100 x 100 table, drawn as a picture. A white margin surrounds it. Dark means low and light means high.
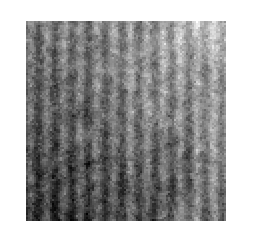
Ninth with the highest average: top right. Stripes: upright, repeating 12 times. Slope: up to the top right. Grain: streaks running down. Odd rows or columns: none.
